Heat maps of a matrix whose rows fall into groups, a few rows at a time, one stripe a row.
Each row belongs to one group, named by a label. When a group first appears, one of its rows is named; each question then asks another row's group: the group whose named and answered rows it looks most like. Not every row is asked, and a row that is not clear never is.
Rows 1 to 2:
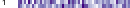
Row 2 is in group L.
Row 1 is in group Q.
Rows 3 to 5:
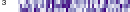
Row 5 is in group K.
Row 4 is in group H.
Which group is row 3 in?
H
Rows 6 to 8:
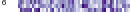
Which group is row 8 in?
K
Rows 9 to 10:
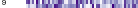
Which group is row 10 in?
H
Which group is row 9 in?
Q
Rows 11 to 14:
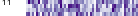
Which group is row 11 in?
K
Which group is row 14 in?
Q
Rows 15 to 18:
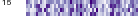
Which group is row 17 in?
H
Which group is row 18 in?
L
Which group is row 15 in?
L
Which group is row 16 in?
L
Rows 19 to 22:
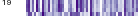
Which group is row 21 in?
Q
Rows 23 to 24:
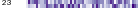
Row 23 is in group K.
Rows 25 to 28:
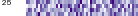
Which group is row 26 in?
H
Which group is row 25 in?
L
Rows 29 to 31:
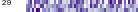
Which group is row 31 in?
Q
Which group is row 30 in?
L
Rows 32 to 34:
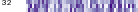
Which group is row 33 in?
K
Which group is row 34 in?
K
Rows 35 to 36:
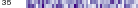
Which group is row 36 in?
Q
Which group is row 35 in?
L
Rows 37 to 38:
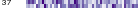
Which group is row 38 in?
H
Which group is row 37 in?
Q
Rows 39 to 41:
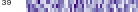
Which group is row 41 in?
K
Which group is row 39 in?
L
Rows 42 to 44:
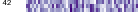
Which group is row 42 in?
K
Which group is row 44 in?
K
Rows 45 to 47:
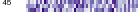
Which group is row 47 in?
K
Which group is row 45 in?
H
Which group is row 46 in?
Q
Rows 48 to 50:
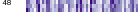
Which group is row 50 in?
L
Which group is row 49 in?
L
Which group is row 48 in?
L
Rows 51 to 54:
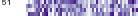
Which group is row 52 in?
L
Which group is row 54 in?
K
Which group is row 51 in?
H
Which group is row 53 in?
H
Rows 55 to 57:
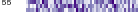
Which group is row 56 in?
H
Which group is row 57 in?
Q
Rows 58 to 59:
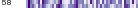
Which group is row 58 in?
K
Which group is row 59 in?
Q
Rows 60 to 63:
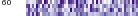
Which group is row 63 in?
Q
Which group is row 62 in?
K
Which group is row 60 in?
H
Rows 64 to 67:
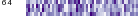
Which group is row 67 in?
L
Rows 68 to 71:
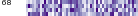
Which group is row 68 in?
H
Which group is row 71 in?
K
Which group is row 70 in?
H
